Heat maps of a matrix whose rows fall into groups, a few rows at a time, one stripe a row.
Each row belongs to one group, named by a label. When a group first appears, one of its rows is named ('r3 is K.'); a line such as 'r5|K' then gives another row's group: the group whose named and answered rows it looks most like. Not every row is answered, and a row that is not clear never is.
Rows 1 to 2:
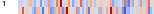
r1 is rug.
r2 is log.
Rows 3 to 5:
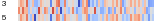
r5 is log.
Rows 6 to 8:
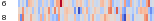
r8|log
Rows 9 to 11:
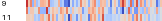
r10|rug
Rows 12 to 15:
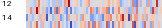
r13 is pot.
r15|pot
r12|rug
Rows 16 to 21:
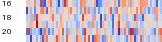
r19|pot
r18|pot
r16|log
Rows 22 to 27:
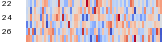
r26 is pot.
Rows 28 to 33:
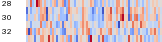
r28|pot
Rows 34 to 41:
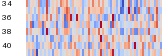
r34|rug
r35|rug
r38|rug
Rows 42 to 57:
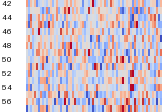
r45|log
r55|log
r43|rug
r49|pot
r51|pot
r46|rug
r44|log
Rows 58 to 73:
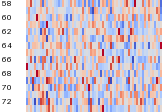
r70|pot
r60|pot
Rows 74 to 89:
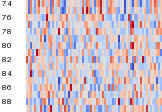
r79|log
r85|log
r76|rug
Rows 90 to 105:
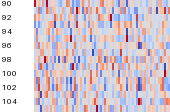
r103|pot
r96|log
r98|pot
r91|pot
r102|log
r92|rug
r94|log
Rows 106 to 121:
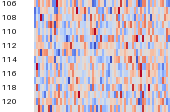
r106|log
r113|pot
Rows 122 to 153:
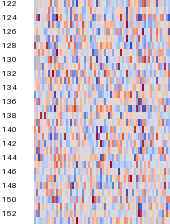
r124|log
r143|log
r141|rug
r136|log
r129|log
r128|rug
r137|rug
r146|pot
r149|log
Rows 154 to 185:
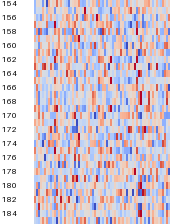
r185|rug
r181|log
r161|log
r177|pot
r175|rug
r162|rug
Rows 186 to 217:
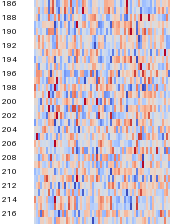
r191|log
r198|rug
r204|pot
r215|rug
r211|pot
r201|log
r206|rug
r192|log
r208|pot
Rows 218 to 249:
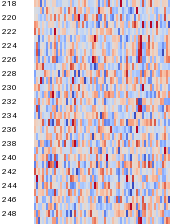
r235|log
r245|rug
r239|pot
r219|rug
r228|pot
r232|log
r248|log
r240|rug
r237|log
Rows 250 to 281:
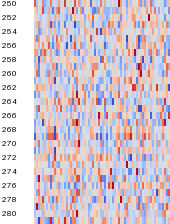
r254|pot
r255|log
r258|pot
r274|rug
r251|log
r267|rug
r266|pot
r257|pot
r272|rug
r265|log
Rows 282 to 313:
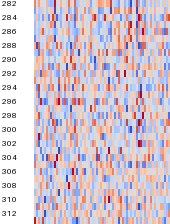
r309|pot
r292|pot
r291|log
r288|log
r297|log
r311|log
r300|rug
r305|rug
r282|rug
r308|rug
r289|pot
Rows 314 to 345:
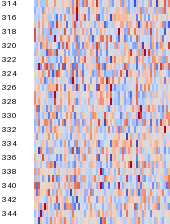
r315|rug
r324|log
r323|pot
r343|pot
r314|pot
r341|log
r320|pot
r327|rug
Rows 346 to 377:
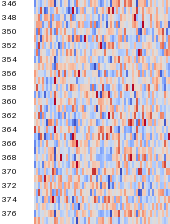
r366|rug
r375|pot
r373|log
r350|log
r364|rug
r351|pot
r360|rug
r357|rug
